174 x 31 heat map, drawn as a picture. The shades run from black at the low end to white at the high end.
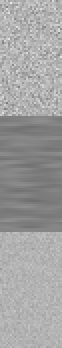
It is made of 3 by 1 panels. Panel 1,1: high, fine-grained. Panel 2,1: middling, streaked across, faint in contrast. Panel 3,1: high, fine-grained, faint in contrast.
